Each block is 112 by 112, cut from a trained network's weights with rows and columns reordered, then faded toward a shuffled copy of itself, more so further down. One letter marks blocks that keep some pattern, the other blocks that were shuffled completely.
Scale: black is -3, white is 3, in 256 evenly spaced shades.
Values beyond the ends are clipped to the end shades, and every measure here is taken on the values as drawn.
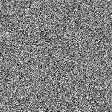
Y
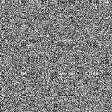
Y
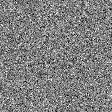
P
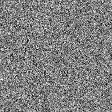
Y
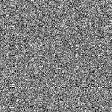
Y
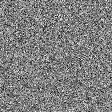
P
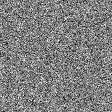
P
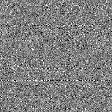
Y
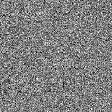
Y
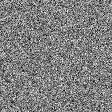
P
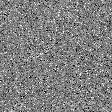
P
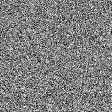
Y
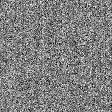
Y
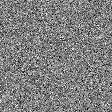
P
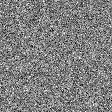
P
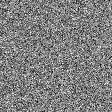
P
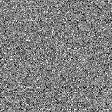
Y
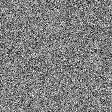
P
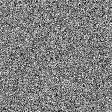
P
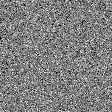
P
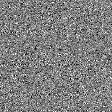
Y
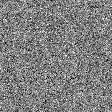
P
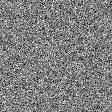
P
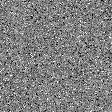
P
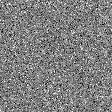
P
